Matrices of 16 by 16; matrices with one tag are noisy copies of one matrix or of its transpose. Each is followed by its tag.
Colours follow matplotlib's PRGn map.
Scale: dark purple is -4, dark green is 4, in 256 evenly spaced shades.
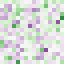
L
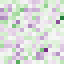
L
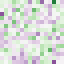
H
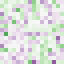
H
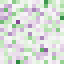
L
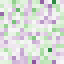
H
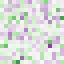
L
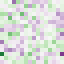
H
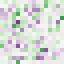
L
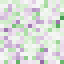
L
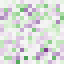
L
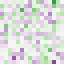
H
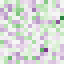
L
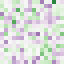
H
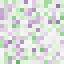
L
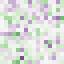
L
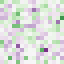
L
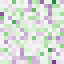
H
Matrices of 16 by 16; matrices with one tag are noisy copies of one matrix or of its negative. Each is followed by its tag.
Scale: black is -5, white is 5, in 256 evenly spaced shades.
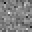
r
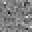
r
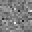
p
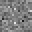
p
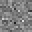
p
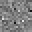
p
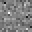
r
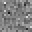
r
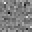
r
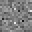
p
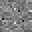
p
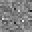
p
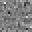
r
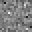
r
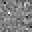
r
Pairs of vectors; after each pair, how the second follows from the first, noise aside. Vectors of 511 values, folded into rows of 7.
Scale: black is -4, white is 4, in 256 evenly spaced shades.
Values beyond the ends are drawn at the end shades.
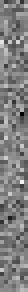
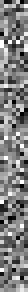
scaled up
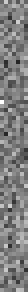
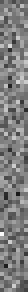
wrapped around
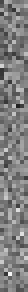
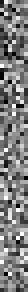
scaled up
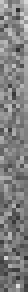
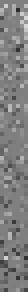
partly zeroed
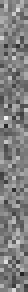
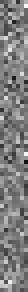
wrapped around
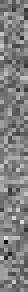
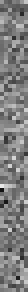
wrapped around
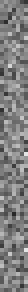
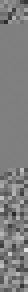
partly zeroed
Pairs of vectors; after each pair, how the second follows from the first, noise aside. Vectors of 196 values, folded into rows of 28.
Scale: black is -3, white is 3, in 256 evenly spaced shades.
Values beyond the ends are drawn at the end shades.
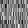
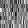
wrapped around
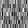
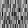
copied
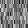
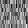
wrapped around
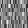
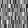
copied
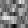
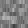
shrunk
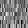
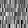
copied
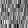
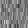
shrunk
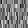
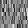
wrapped around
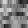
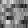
wrapped around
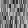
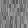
shrunk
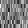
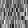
wrapped around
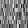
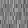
shrunk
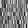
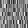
negated
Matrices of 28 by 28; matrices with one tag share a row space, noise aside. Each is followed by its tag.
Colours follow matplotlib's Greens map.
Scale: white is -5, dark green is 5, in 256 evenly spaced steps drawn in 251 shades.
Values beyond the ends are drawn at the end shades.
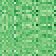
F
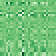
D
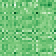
F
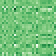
F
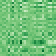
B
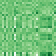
F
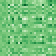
B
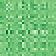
D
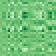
B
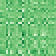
D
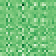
D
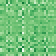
D
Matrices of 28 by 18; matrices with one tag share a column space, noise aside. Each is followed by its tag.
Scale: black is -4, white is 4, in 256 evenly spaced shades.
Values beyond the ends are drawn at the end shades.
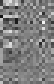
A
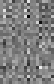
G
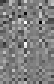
A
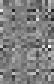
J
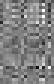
G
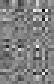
J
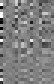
A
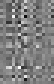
G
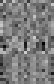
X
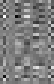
G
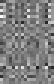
G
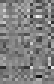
G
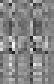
X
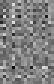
G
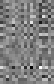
G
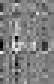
X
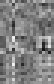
X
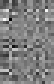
J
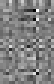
J
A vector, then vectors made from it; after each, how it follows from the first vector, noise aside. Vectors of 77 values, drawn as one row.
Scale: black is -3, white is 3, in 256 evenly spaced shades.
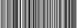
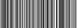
reversed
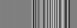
partly zeroed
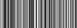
wrapped around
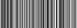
reversed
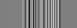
partly zeroed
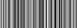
wrapped around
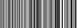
wrapped around
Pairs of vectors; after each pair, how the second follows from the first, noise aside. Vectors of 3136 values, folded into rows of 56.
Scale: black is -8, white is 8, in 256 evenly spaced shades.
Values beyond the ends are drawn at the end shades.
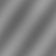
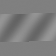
partly zeroed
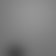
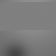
partly zeroed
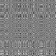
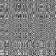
scaled up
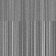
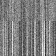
scaled up
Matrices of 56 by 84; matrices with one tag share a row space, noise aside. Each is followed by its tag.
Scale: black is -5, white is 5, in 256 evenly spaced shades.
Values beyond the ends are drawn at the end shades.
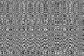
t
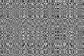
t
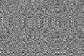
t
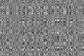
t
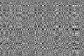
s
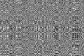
s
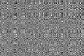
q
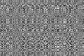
t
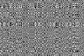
s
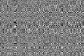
q
